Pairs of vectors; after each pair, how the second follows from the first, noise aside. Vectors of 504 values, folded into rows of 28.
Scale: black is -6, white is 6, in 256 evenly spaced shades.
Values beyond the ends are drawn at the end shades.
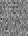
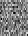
scaled up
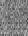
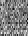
scaled up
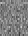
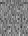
negated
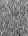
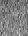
negated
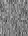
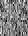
scaled up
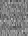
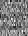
scaled up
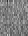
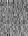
negated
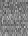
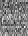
scaled up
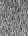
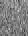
negated
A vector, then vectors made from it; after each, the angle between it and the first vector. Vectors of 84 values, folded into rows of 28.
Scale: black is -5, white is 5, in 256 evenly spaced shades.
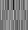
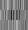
partly opposed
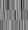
partly aligned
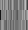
orthogonal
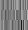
orthogonal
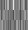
nearly opposite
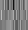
nearly parallel
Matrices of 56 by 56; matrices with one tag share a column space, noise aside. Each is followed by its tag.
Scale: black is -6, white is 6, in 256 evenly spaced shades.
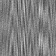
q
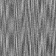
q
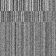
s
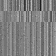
s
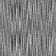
q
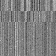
s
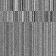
s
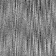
q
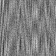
q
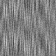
q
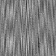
q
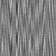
q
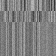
s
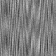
q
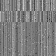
s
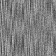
q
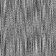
q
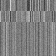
s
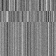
s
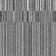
s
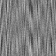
q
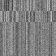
s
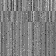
s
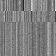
s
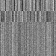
s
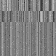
s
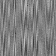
q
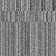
s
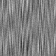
q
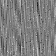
q
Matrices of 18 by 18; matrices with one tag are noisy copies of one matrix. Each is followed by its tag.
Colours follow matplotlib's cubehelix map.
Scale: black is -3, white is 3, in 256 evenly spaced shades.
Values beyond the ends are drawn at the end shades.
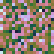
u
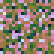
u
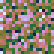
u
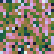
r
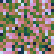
r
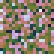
u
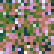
r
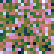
r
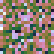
u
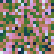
r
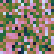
r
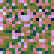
u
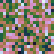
r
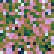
r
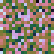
u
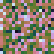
u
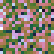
u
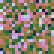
u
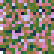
u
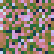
u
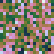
r
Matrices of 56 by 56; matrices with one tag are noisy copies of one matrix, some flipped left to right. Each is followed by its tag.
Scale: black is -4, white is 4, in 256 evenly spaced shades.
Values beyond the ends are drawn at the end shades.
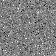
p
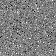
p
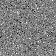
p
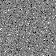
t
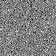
t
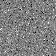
t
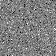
t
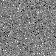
p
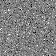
t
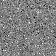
p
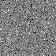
t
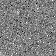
p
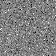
t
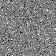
t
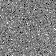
t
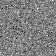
p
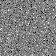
t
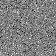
p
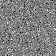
t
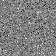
p
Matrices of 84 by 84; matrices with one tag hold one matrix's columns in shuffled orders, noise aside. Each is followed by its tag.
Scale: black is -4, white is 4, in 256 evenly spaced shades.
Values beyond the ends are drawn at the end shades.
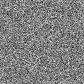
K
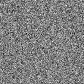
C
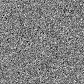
C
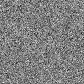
C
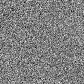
K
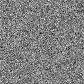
C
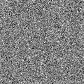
K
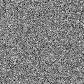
K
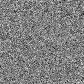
K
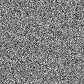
K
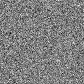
C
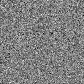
C
